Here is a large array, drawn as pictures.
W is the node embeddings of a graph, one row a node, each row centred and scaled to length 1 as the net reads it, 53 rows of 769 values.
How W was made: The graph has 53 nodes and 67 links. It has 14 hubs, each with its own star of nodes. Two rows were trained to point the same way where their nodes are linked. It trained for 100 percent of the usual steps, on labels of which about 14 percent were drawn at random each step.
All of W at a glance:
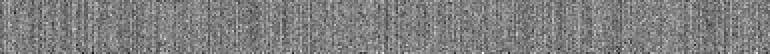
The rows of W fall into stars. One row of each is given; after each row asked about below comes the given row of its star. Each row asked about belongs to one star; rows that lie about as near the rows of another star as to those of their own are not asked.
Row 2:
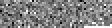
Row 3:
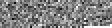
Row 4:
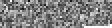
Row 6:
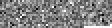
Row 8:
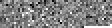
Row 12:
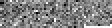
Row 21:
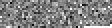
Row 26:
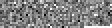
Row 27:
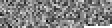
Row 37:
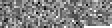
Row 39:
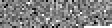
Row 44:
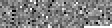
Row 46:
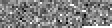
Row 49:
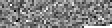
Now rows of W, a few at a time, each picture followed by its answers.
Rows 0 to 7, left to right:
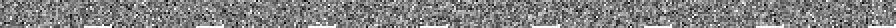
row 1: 21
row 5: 12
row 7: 44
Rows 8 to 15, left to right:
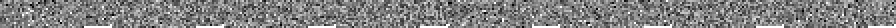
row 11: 44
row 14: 2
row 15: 37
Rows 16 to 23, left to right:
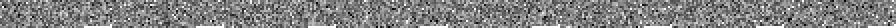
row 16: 8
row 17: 39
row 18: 6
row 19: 27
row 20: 26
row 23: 27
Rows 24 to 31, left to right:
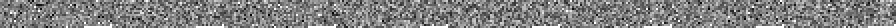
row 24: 2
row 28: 12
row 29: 46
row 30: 44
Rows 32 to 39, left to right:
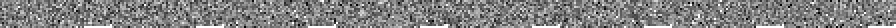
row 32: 3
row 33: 39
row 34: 4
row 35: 39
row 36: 8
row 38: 2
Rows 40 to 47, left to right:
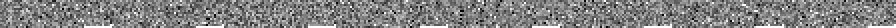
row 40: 12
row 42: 21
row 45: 46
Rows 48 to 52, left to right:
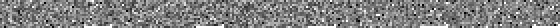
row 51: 21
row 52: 8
